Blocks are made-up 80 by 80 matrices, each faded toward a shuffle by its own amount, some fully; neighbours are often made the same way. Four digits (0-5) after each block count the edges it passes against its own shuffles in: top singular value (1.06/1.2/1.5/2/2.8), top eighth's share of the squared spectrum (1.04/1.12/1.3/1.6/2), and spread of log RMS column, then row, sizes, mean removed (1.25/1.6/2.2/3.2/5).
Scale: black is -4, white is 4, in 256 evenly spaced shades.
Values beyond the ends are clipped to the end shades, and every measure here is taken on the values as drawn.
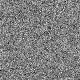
0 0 0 0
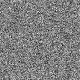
3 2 0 0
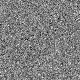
0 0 0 0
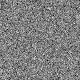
0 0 0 0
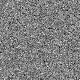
0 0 0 0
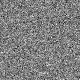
0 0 0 0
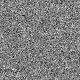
0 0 0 0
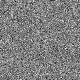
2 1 0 0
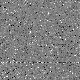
3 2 0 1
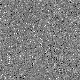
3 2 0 0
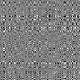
5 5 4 4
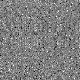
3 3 1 1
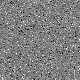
1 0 0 0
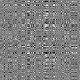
5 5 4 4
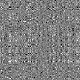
4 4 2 3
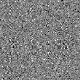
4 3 2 1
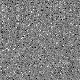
3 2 1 1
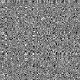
4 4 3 2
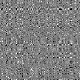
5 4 3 3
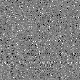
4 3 1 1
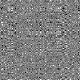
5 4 3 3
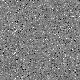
3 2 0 0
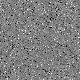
1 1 0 0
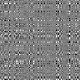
5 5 4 4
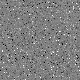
1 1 0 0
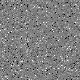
3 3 1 1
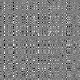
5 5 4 3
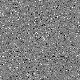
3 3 0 2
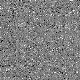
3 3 0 2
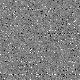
2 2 0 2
